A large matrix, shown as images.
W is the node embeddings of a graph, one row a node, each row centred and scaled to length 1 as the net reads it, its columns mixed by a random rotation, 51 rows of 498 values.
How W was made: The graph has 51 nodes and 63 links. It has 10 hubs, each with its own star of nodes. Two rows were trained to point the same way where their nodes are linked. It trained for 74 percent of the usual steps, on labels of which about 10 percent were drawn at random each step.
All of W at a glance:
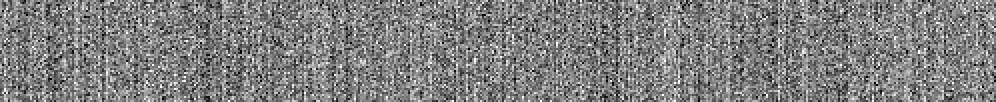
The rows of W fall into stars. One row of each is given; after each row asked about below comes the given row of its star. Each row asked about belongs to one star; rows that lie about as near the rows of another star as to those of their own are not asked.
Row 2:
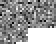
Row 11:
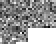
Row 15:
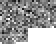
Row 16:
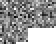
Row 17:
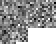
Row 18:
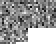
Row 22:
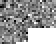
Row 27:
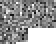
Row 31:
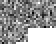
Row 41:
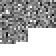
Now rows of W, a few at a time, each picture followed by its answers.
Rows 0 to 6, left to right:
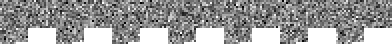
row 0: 15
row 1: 18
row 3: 2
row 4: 2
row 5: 17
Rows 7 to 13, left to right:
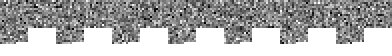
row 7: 41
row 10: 15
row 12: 31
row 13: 27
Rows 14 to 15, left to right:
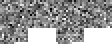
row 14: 15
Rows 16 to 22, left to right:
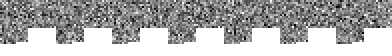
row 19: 2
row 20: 18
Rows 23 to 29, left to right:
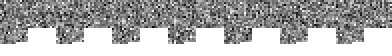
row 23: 31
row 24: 16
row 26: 16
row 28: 18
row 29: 11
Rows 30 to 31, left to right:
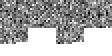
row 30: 11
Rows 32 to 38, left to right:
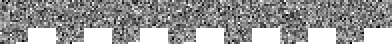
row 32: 2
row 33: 22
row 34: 18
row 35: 15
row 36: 16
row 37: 41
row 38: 22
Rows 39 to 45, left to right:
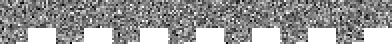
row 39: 11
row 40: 22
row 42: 17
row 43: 31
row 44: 41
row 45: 17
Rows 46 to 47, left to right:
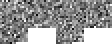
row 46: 2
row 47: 31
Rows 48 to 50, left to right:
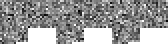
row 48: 27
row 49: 17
